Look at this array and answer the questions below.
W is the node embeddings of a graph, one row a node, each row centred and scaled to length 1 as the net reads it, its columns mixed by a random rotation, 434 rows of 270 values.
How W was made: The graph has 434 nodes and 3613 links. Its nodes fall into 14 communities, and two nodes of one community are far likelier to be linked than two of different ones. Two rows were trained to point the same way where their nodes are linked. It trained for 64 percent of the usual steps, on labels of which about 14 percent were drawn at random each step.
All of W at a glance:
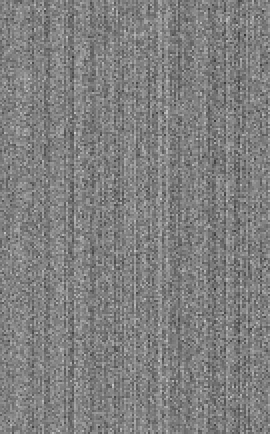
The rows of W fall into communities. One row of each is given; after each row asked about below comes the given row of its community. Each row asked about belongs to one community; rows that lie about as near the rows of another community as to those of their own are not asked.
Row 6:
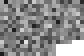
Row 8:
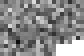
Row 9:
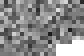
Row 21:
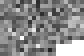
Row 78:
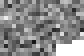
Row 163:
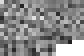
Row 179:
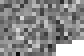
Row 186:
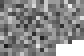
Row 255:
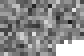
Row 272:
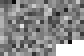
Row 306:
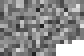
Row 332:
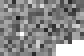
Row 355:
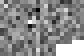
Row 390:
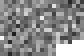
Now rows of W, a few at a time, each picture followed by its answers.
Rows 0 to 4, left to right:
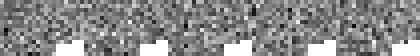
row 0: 9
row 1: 355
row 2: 306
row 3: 355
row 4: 272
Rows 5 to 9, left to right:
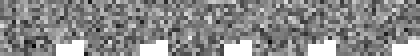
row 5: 390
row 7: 9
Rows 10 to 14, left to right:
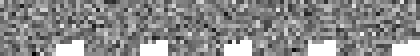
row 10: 163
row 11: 390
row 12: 255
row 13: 21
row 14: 306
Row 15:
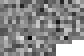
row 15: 179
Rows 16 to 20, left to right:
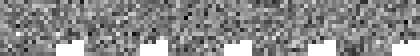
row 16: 390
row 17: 255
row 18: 355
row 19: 21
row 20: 390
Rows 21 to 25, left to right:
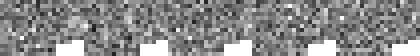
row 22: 390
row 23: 21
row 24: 186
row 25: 78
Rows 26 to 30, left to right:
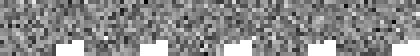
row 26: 8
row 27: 355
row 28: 78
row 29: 8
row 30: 272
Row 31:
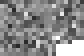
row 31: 390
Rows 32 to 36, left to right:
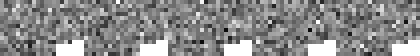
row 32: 272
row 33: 6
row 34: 8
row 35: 6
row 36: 306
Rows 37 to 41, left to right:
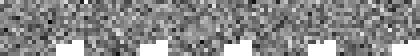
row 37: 9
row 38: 163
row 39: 6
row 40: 255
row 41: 186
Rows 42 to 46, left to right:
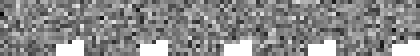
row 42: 306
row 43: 355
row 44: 179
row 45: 9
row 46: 306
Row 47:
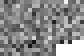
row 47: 272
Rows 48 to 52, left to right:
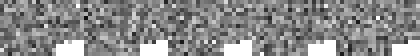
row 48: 306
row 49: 255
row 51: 332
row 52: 355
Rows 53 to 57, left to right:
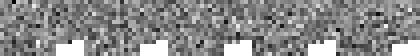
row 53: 272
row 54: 355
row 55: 8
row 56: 355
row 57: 186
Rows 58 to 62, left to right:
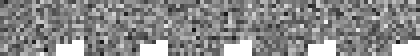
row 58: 21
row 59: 8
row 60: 179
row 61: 186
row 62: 6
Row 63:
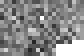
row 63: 163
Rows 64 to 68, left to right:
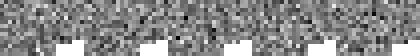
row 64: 163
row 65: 390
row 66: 355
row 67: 179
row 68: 355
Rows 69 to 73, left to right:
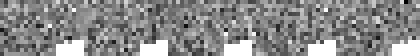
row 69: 186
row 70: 355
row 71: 6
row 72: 255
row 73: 78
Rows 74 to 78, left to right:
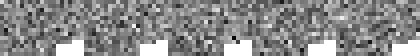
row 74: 179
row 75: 186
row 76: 272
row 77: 179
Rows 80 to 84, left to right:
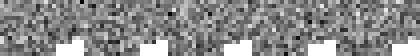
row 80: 9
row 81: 272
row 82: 306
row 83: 186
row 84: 9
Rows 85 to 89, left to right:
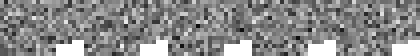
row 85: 6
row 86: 78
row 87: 355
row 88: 78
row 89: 306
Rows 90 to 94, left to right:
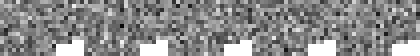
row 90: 9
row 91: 332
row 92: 6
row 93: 21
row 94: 306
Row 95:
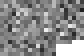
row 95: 390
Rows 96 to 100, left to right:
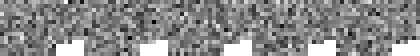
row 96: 9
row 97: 21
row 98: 179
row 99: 355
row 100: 6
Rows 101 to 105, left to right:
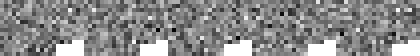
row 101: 163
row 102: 332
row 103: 6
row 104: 78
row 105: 186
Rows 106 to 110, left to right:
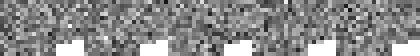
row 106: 255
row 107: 9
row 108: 8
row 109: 21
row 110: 8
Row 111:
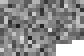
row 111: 78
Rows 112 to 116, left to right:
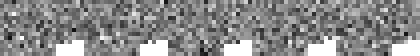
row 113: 255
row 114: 163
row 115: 179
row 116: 179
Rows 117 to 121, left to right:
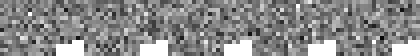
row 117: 8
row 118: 355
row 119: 255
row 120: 186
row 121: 332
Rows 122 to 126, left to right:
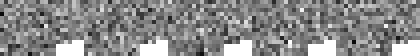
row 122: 306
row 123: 255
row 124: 163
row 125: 179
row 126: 8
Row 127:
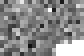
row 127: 306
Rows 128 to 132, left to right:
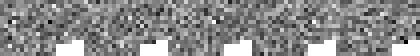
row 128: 78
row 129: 332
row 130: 355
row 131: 179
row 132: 272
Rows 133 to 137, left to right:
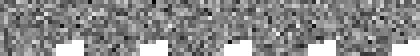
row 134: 6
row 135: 6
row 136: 332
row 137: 6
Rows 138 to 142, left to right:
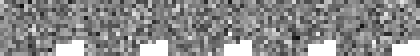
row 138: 21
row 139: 255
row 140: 332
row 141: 332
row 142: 255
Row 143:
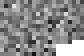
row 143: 272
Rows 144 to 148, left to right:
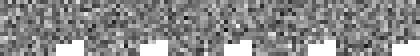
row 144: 6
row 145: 255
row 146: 6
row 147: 255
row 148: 390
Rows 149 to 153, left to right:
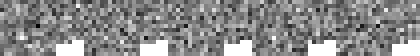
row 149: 255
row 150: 21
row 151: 8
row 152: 8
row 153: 306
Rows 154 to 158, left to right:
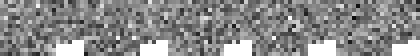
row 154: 78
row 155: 272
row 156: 255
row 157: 21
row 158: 6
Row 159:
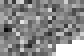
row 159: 9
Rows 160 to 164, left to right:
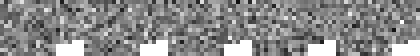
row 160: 332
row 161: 390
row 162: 6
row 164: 6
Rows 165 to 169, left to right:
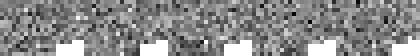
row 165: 21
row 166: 8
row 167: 272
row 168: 306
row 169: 179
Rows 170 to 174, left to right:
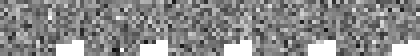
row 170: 255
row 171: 163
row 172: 332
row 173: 306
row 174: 332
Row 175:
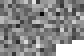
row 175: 8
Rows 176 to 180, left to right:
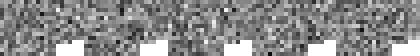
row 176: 306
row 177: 78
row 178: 272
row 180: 179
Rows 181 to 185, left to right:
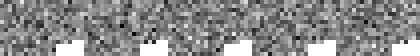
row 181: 332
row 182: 255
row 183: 179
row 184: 21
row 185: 255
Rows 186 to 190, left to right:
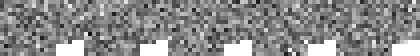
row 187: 255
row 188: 8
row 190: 255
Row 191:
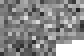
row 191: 272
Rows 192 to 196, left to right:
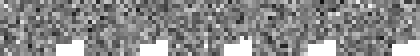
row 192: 332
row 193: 6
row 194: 179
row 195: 6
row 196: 186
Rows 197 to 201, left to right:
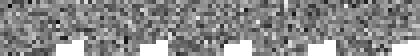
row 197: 179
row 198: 355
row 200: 21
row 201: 21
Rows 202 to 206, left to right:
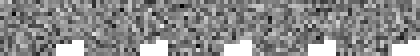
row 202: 163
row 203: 390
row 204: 179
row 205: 332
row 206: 179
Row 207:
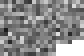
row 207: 9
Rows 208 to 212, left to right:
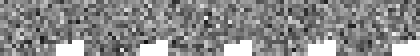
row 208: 355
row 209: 163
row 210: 186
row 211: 21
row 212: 390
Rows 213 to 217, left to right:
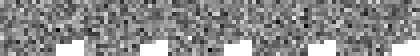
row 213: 8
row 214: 179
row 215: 21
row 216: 390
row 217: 21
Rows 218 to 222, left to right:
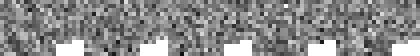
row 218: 255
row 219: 6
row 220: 355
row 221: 272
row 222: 306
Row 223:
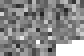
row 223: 21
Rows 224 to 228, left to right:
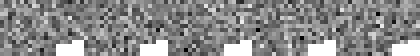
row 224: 390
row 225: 355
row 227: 6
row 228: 306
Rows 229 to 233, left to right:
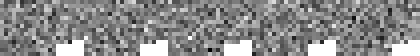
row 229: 272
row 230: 8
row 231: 21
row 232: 306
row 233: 332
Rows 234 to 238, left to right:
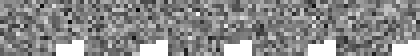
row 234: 390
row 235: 6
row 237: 255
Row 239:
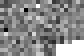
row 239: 8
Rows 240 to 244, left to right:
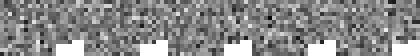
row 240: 179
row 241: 255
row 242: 8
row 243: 355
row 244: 390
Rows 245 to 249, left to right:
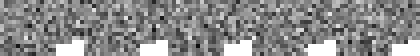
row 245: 9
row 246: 390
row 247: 8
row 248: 78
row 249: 163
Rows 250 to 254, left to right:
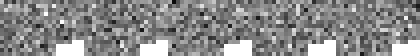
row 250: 332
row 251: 179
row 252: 186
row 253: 355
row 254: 390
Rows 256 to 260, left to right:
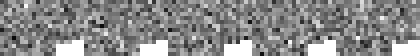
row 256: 8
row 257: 6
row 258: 8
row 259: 179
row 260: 8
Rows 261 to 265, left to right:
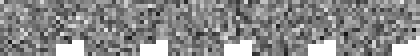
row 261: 332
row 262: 332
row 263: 390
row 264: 186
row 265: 179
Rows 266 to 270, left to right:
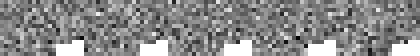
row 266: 8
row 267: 355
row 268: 355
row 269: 78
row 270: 163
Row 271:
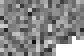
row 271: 179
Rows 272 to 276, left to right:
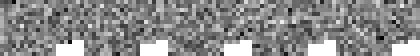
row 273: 306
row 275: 78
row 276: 332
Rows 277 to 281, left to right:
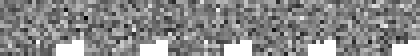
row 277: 179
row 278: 179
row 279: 255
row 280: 255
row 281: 8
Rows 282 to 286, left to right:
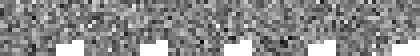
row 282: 306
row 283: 332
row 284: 179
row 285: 272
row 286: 6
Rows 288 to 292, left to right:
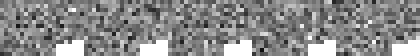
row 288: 186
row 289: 332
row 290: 186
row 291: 390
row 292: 179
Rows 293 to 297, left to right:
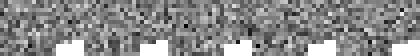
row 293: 306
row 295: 272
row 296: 8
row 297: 163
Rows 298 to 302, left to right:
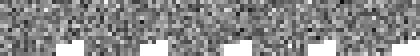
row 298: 390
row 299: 332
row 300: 6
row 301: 179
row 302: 21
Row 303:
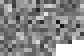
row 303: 332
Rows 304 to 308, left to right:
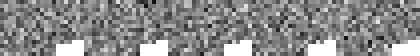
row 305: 306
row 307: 255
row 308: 78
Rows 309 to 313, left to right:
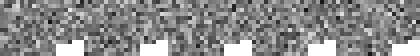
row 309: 272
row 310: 78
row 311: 9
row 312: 390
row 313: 163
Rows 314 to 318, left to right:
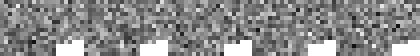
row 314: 272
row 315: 255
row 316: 390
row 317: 6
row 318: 186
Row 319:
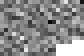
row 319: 9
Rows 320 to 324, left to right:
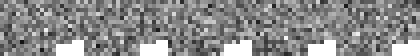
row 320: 255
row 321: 355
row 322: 163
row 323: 272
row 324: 390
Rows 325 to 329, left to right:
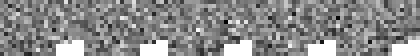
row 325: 272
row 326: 8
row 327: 163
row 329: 179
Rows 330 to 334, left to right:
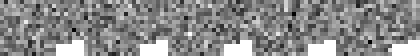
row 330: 355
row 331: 6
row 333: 21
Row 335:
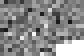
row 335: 21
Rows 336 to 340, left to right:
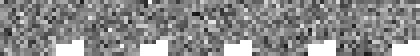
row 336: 9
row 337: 78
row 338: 21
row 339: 186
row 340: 272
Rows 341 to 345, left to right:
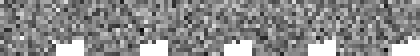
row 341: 9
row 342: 306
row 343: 272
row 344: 390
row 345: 179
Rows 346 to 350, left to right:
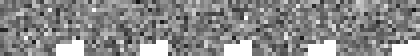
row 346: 179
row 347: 332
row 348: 332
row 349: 6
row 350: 332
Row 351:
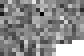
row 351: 6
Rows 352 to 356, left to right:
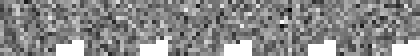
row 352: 255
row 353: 6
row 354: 332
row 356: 186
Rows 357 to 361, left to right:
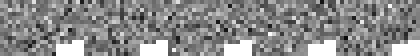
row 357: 390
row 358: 355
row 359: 78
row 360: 390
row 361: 355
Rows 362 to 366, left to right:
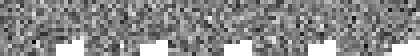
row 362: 179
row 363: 186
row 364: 8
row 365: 9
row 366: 332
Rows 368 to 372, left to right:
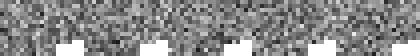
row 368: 306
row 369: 272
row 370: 163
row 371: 21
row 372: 78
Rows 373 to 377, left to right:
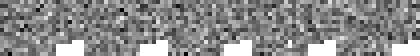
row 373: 306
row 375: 179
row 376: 179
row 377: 78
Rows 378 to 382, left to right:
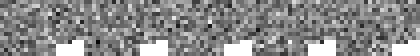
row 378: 272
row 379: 186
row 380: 78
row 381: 9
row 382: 390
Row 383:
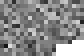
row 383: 163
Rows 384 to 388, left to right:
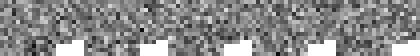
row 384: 163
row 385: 8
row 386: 78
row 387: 6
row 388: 186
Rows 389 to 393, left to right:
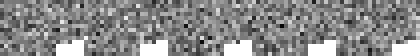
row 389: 306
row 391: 272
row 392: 355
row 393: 21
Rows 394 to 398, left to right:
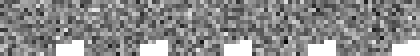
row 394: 306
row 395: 186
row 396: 179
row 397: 8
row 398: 21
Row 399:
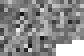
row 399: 355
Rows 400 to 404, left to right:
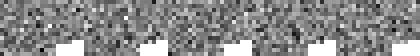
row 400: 186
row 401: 390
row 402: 6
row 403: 332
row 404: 306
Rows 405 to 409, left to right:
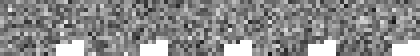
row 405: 186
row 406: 255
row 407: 272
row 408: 163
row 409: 272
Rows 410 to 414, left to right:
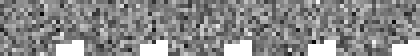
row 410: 306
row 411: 390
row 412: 21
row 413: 163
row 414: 332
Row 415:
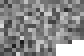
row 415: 272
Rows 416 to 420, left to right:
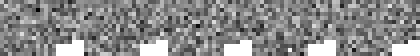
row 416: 332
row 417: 21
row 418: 355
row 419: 163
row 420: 272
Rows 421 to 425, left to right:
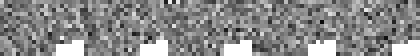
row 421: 6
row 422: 255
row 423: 332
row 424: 255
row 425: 306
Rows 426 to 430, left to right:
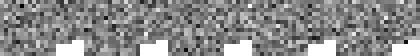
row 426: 6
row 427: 306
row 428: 355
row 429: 179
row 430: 9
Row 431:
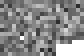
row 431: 8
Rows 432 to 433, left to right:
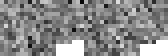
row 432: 306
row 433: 6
